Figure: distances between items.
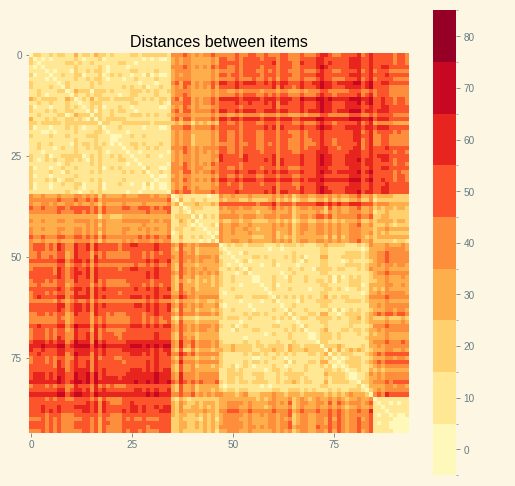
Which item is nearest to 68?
50
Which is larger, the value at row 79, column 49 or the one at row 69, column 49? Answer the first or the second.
the first
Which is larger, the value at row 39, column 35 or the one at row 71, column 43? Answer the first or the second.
the second
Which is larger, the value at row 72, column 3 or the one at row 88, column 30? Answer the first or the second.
the first
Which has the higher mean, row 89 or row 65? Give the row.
89
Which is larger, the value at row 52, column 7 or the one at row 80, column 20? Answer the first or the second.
the second
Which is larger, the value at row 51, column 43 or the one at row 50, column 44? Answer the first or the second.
the second
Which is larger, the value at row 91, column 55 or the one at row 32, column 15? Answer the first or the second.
the first
